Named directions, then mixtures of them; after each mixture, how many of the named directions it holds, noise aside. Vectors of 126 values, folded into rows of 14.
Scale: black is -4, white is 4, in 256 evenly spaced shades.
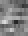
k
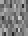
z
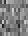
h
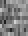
two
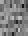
two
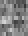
two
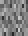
one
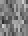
three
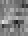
two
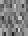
one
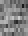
two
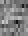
three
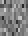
two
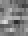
one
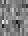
two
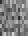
three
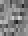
two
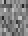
two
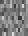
one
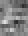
one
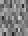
one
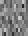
one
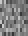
three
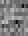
three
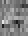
two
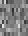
one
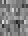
two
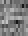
three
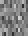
one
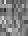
three
